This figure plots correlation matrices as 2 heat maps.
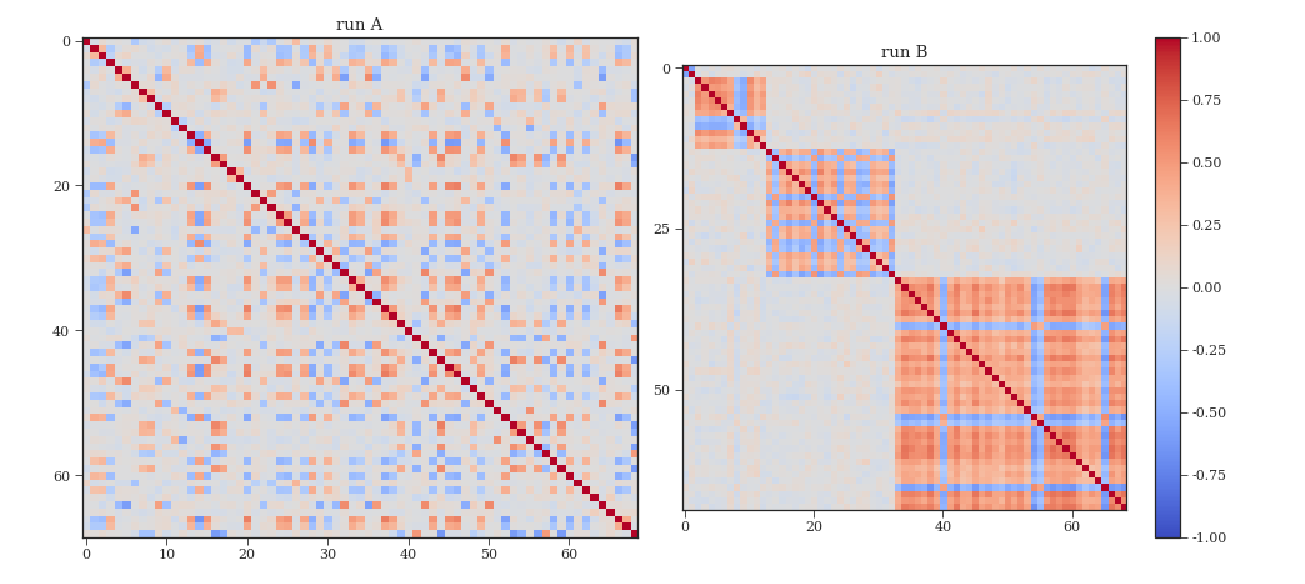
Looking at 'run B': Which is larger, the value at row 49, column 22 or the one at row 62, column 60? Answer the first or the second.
the second
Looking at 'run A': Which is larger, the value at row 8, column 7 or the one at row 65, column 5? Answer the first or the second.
the first
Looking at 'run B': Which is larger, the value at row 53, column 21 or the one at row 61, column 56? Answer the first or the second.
the second
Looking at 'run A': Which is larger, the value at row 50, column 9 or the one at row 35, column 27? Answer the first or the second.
the first
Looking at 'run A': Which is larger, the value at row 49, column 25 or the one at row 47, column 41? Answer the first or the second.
the first
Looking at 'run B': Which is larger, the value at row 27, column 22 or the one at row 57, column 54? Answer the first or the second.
the first
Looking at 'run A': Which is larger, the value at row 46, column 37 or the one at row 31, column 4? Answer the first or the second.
the first
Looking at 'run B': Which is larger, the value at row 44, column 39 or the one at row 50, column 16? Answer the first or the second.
the first
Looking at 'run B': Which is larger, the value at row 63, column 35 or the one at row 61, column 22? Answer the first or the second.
the first
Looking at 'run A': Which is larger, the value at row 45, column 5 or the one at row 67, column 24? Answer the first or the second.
the second
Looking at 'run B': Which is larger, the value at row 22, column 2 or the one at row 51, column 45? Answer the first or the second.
the second
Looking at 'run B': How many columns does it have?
69
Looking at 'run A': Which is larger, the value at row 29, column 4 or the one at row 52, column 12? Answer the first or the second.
the first
